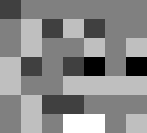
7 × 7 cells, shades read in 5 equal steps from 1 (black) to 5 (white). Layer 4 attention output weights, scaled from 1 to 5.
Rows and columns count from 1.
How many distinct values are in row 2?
3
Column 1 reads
2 3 3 4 4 3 3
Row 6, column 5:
3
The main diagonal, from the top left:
2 4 3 2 4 3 4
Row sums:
20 21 24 16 26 20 27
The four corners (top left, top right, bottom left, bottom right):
2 3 3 4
